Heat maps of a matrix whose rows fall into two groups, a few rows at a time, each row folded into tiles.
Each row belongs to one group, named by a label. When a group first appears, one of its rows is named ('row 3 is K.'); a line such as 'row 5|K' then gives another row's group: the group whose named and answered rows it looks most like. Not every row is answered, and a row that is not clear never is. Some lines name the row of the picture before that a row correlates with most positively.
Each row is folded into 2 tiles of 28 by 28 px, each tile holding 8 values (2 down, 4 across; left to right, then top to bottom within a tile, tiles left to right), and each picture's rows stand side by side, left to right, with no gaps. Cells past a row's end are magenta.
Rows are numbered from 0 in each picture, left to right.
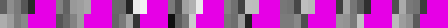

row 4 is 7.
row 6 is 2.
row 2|7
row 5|7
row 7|2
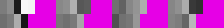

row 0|7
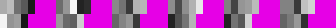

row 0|2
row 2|7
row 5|7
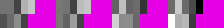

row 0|7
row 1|7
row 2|2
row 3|2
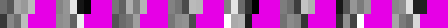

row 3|7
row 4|2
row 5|7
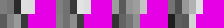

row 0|7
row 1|7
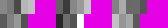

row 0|7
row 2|2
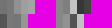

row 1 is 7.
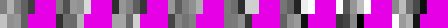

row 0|2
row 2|2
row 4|7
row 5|7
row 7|2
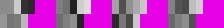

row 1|7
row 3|7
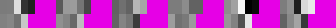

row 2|7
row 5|7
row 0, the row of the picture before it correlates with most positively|0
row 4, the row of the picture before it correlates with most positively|0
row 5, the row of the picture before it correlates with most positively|1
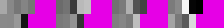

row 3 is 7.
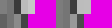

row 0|7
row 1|7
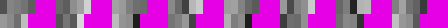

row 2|2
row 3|7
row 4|2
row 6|7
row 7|2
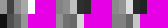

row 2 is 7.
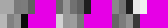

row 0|2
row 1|2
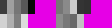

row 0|2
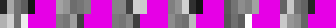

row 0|2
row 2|7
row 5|2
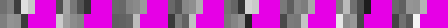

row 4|7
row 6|2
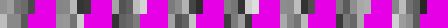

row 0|2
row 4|7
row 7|2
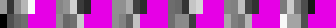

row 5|2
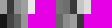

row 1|7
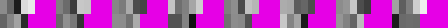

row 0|7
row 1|7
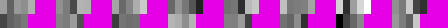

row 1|7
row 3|2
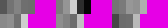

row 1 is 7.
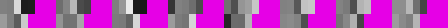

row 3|2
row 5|7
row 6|7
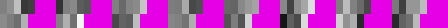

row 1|2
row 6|2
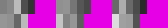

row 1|2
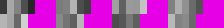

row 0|2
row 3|2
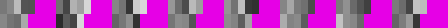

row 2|7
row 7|7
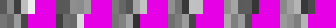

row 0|7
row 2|7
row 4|2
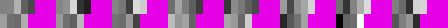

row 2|7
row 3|2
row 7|7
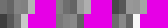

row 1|7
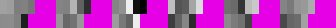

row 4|7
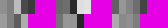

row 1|7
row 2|2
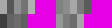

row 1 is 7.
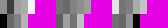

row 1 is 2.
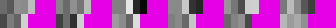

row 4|7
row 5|2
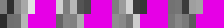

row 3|7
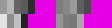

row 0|2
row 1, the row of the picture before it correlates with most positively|2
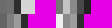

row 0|7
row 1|2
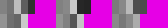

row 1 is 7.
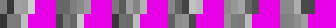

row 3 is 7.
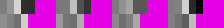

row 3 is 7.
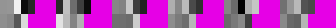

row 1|2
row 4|7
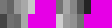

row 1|2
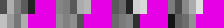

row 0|2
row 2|7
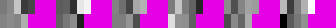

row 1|7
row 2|7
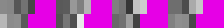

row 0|2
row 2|7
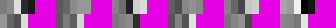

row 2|7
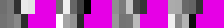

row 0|7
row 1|2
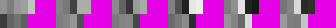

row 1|7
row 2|7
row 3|7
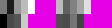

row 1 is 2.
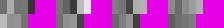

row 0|2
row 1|7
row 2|7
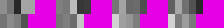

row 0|7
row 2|2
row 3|2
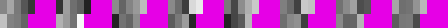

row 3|7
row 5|7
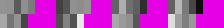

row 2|2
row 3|2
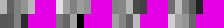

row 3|2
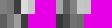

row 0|7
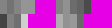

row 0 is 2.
